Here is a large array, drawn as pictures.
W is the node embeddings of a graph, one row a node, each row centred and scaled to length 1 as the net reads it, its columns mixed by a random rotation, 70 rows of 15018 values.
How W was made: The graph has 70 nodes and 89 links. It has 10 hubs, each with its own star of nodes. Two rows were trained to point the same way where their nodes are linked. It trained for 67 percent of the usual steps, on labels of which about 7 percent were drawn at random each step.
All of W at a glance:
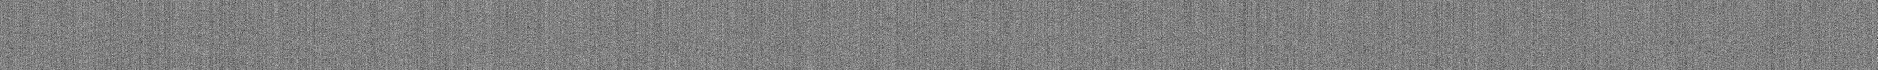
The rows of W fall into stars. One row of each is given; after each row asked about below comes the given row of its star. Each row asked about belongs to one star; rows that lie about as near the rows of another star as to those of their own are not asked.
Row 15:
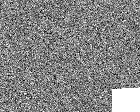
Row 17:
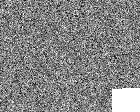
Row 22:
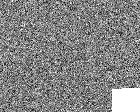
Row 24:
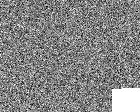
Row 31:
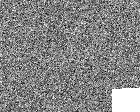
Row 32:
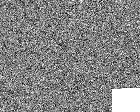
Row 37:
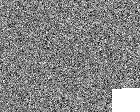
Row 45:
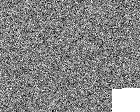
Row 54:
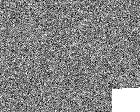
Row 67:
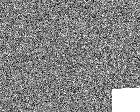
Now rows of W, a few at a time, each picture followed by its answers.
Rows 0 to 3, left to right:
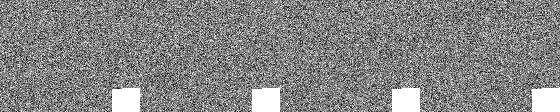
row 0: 45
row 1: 22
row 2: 54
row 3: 15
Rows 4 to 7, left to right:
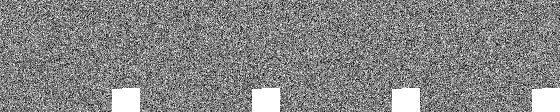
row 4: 22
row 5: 37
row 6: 22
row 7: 31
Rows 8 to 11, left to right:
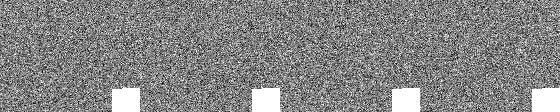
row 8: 22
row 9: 32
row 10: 24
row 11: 67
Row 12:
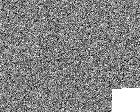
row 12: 22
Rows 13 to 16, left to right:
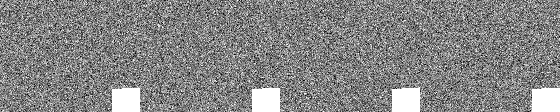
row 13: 37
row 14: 17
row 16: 22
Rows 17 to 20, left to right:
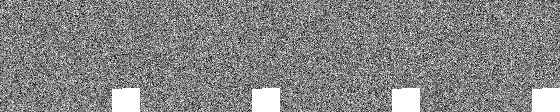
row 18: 37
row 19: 67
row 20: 54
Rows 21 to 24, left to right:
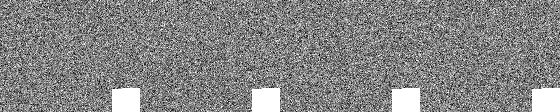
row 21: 17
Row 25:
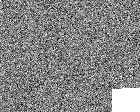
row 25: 54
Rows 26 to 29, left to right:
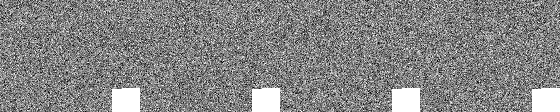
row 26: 32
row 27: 45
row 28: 37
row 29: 31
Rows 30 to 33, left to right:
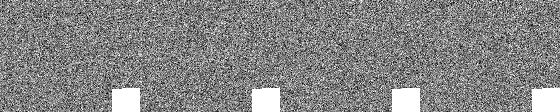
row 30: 37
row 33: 32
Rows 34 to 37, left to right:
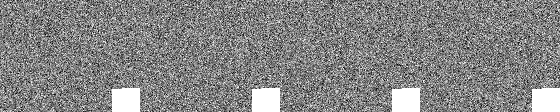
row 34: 15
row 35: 24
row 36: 54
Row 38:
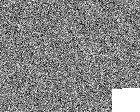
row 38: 17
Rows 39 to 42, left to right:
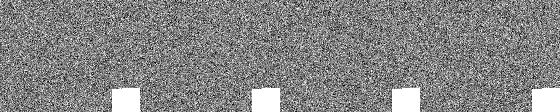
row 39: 54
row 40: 31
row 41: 37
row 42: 37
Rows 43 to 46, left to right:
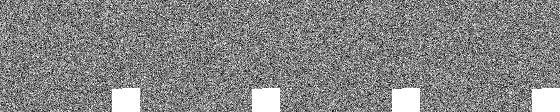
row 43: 17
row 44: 17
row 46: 32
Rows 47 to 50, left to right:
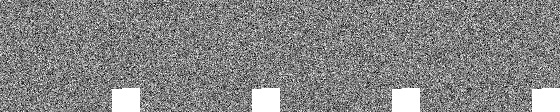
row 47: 32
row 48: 32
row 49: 45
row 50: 45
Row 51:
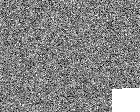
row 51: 32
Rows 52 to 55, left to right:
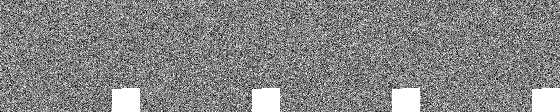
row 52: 22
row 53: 37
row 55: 24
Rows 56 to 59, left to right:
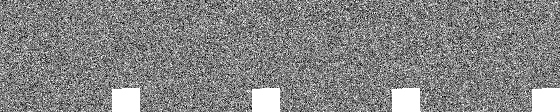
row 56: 54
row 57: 67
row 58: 15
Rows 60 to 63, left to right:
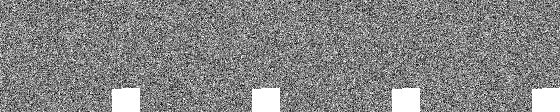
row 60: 31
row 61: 54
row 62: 31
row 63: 15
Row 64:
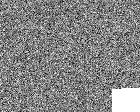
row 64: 15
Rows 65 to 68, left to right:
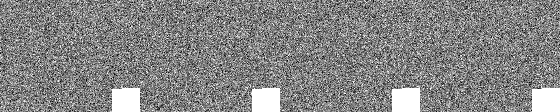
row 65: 32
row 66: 31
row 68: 45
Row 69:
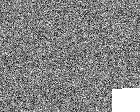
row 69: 67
